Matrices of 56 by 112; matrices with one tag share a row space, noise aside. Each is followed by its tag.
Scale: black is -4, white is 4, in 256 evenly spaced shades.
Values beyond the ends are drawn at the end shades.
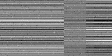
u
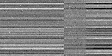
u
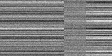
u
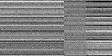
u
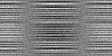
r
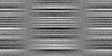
r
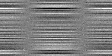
r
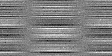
r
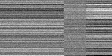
u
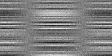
r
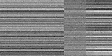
u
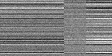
u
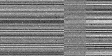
u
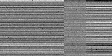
u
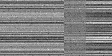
u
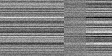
u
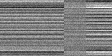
u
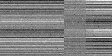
u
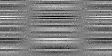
r
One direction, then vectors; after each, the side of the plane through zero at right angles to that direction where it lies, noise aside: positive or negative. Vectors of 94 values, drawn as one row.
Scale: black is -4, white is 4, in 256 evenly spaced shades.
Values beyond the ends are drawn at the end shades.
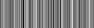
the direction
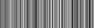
negative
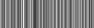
negative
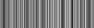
negative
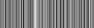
positive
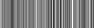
positive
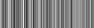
negative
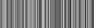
positive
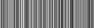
negative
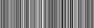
negative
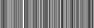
negative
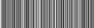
negative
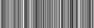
negative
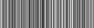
positive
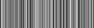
positive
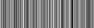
negative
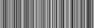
negative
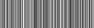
negative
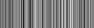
positive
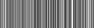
positive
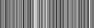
positive
